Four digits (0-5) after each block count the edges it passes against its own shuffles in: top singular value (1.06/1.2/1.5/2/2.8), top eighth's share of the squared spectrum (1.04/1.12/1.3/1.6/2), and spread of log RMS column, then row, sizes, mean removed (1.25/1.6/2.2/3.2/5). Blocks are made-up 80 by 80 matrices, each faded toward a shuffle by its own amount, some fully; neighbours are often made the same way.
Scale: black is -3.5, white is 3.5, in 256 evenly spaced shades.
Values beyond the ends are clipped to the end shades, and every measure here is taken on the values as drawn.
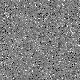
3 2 1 0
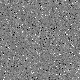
1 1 0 0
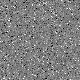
2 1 0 0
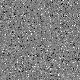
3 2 1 0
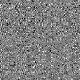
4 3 2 2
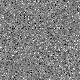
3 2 0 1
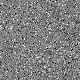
2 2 0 0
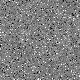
1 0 0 0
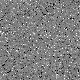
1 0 0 0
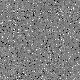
3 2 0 0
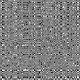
5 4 3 3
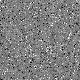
2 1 0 0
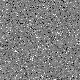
1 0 0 0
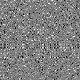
4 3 1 2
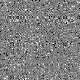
4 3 1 2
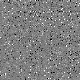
3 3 1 1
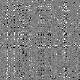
4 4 3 2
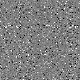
3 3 1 2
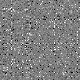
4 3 2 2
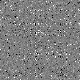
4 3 2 1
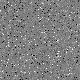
0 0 0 0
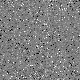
1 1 0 0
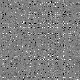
4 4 2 2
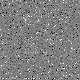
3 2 0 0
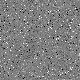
2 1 0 0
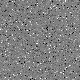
0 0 0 0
